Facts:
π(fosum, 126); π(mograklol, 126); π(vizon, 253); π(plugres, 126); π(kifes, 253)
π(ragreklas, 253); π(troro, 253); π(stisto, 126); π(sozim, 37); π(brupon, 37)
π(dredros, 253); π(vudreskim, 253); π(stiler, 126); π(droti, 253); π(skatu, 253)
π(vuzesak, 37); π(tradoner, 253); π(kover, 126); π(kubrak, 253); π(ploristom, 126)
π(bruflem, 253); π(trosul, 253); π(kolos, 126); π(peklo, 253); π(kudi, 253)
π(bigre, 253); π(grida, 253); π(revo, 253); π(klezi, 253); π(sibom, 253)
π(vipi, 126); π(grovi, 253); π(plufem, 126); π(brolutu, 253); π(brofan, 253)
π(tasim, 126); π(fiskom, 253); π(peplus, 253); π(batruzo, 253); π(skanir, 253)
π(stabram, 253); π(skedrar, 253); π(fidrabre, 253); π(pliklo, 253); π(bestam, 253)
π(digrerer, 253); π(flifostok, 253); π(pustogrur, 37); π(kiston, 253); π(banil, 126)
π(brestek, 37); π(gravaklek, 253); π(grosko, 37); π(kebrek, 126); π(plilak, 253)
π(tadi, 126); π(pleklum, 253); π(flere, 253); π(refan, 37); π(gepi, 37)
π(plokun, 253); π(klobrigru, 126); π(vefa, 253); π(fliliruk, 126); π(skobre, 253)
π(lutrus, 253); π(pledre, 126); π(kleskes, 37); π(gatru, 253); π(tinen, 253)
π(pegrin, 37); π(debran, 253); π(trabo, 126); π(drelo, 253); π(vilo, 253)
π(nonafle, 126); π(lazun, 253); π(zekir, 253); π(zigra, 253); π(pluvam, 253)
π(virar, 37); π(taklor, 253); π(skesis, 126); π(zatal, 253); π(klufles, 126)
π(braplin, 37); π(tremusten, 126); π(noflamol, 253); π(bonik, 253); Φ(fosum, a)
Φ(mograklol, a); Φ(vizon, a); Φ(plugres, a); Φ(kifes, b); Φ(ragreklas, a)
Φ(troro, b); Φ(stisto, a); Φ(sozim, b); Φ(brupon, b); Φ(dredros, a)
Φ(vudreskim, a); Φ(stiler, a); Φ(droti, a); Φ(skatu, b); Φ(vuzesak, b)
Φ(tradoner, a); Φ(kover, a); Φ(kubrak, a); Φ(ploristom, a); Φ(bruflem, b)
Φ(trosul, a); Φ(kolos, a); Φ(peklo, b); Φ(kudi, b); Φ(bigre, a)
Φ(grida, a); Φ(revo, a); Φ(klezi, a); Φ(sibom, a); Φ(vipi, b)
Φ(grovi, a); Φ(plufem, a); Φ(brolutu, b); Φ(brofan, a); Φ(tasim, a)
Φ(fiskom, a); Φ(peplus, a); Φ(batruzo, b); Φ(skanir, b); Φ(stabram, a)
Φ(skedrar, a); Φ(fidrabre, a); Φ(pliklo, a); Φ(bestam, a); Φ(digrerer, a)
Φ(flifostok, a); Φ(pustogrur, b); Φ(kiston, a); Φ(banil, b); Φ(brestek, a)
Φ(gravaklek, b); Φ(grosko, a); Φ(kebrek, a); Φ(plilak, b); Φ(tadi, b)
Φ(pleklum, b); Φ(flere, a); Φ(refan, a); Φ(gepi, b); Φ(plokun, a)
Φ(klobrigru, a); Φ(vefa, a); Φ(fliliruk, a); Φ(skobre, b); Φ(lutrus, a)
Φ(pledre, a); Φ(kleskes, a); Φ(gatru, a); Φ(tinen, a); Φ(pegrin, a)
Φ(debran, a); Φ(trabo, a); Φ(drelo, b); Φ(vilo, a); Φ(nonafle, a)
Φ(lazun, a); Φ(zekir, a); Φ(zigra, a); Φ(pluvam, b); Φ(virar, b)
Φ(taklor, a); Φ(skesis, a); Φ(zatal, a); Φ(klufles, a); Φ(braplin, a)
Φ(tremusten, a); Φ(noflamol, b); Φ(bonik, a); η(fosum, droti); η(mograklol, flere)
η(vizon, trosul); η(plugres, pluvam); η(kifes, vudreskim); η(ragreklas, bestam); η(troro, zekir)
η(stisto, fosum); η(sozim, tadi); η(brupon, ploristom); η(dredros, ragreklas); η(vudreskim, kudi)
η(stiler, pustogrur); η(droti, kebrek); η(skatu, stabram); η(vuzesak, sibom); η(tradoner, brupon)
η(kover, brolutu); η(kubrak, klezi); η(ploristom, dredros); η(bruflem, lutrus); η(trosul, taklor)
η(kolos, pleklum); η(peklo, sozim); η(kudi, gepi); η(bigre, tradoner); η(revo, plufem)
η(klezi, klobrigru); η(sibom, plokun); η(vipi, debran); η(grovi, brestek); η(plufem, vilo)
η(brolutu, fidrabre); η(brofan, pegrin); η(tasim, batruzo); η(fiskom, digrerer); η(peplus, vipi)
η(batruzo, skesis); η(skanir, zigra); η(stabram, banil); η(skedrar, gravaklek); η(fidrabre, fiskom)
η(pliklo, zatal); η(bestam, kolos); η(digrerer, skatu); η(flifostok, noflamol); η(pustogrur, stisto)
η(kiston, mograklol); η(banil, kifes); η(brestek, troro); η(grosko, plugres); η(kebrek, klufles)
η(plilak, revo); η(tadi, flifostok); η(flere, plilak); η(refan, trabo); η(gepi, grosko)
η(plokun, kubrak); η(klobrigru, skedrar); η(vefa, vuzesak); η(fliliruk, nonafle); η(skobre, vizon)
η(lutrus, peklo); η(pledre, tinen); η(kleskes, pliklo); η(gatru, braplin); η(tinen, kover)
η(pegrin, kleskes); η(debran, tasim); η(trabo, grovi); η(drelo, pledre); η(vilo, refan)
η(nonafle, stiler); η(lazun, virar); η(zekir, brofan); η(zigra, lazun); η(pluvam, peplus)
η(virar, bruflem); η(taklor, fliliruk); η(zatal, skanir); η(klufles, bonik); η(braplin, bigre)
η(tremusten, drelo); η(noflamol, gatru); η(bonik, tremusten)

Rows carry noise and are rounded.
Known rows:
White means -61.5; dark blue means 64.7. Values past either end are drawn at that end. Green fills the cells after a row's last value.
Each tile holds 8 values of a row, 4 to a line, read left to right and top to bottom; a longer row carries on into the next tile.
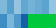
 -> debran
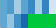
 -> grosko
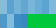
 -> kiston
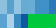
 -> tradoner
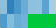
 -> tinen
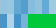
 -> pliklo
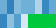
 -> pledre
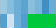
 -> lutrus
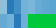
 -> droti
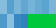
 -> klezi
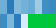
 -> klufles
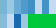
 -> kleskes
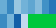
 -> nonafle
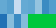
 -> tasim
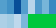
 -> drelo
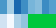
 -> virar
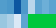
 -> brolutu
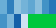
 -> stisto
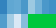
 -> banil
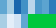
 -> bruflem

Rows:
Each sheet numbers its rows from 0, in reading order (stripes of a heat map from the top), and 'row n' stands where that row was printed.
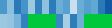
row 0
plilak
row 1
ploristom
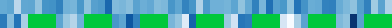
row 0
mograklol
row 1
vipi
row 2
vilo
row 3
kifes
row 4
braplin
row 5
sozim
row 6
refan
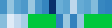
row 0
tadi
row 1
kolos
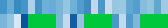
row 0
kudi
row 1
pegrin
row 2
zatal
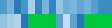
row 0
batruzo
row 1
flifostok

